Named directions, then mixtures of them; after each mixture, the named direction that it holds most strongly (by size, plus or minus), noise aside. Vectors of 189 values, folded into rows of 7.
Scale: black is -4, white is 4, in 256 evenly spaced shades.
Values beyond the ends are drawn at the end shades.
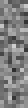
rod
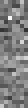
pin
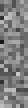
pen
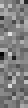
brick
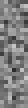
rod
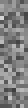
pen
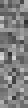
brick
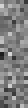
brick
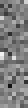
brick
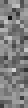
pin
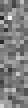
pen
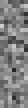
rod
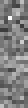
pin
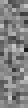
rod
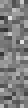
pin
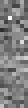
pin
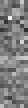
pin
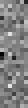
brick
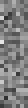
pen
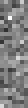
pin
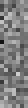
pen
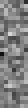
rod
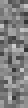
rod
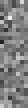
pen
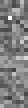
pin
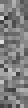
pen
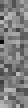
pen
